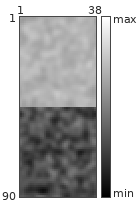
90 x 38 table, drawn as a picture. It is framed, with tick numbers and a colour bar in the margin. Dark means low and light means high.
It is made of 2 by 1 panels. Panel 1,1: high, blotchy, faint in contrast. Panel 2,1: low, blotchy.
